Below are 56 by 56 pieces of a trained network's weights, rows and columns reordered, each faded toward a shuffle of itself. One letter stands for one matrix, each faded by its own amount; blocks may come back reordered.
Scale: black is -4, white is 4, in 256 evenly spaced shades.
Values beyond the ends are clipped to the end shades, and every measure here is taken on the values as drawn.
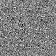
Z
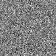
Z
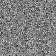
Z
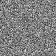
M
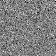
Z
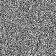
Z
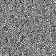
Z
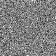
M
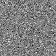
Z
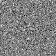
Z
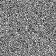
Z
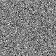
Z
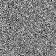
M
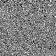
Z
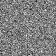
M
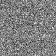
Z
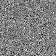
Z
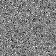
Z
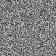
M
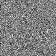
M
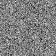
M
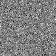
Z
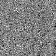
M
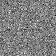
M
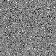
Z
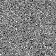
Z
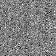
M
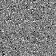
Z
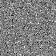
Z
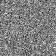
M
